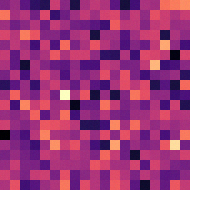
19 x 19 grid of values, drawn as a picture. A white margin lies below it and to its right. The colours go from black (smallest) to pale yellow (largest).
Histogram: bell-shaped. Odd rows or columns: none. Stripes: none. Mirror symmetry: none. Seam: none.
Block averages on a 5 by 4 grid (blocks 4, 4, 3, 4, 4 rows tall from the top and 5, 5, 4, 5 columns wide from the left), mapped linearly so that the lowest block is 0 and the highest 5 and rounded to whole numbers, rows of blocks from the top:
3125
2212
3230
2344
2432
